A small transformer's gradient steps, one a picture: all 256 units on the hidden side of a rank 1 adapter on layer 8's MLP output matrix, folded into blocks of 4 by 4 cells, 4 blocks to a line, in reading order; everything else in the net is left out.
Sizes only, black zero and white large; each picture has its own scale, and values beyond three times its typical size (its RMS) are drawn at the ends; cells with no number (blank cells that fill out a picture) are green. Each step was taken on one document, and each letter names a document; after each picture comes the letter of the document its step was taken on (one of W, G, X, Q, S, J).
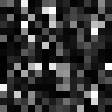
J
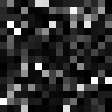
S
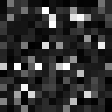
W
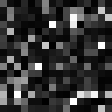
W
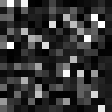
W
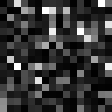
J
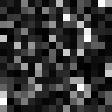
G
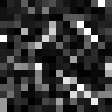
G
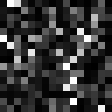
W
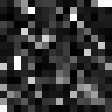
G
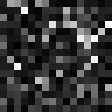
J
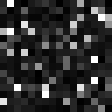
S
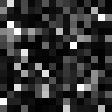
S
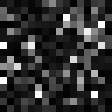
W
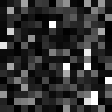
W
